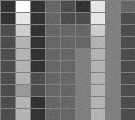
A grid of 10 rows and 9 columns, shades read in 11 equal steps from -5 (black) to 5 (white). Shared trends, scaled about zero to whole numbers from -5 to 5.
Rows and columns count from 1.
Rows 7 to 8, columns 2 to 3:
2 -2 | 1 -2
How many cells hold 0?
16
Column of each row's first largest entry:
2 2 2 2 2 2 2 7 2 2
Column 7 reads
4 4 3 2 2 2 2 2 2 2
